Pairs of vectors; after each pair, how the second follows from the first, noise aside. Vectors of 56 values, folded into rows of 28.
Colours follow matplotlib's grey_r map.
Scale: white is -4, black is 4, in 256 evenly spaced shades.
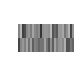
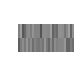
shrunk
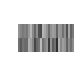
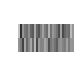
shuffled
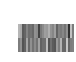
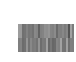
shrunk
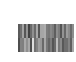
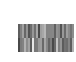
copied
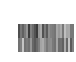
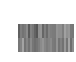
shrunk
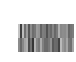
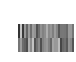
negated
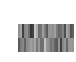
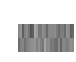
shrunk
